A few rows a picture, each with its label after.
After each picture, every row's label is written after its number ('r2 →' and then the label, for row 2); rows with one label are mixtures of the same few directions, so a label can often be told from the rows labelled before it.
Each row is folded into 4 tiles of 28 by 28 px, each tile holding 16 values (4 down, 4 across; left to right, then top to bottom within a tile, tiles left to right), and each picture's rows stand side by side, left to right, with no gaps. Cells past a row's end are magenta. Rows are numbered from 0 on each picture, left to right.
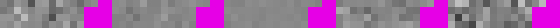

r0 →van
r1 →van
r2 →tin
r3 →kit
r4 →tin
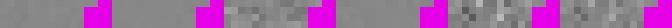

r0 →van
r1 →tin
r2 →kit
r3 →tin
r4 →van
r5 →van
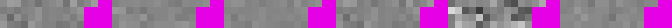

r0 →tin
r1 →kit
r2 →tin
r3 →tin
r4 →kit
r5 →van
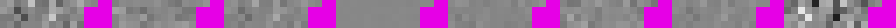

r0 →van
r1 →kit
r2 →van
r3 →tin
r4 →tin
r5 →tin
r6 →van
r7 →van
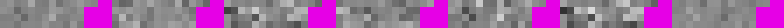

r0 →van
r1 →tin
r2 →kit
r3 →kit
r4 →van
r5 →kit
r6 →van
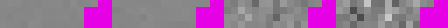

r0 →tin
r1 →kit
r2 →van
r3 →van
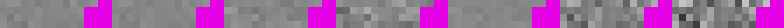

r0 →tin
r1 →tin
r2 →kit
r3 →kit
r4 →kit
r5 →tin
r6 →tin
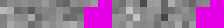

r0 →kit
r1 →van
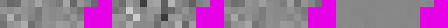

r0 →tin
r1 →van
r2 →tin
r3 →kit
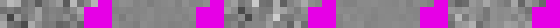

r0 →tin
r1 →tin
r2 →van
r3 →tin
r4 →tin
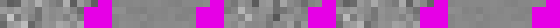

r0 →tin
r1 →kit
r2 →van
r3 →tin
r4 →kit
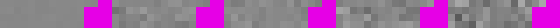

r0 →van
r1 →kit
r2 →tin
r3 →kit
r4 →tin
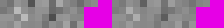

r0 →van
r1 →van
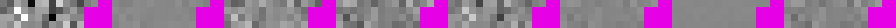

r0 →van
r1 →tin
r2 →tin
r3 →tin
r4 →van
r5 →tin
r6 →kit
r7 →tin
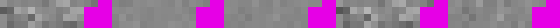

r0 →kit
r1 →tin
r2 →van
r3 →kit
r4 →van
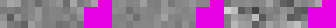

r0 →tin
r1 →van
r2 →kit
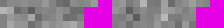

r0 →kit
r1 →van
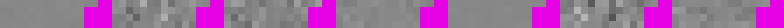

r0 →kit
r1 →van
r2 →tin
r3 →tin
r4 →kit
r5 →van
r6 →kit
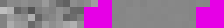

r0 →kit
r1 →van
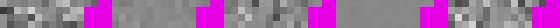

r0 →kit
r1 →tin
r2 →van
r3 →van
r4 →tin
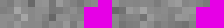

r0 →van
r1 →kit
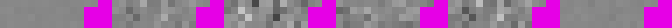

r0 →kit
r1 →van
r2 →van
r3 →kit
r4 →van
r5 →van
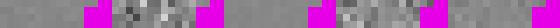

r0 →kit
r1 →van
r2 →van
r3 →tin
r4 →tin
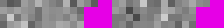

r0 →tin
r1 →van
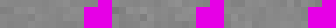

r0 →kit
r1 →kit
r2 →tin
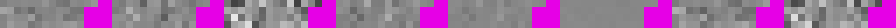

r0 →kit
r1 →van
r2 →tin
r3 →van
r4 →van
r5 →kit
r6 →kit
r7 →tin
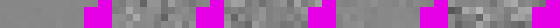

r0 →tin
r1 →van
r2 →tin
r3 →tin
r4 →kit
